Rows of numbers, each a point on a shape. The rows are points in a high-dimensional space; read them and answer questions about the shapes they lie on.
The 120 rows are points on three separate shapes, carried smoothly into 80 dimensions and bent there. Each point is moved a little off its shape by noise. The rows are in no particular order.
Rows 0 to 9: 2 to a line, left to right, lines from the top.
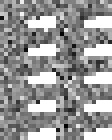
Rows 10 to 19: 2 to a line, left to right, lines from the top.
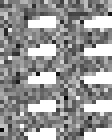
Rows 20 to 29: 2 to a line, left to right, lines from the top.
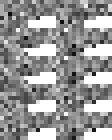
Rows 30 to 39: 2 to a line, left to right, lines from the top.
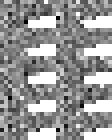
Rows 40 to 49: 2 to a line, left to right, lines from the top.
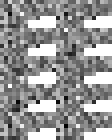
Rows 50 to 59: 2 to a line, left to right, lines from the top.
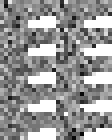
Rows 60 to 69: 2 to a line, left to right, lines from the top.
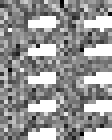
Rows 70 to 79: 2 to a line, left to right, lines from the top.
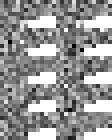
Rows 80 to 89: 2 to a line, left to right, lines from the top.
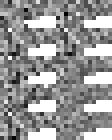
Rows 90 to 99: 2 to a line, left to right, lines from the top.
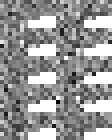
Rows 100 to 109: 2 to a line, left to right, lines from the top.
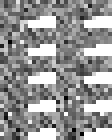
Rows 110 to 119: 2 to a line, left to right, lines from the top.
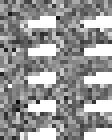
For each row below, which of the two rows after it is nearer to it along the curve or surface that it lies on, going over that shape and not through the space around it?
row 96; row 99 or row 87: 99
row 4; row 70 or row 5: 70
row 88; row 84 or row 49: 84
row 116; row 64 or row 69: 69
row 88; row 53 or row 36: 53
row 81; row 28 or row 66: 28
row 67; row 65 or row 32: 65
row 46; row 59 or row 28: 59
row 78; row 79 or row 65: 65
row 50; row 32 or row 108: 108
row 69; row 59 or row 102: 59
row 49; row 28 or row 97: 28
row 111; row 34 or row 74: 34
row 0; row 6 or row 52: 52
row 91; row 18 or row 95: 18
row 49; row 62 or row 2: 62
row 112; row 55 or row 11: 55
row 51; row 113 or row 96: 96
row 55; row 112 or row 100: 112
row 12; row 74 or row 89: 74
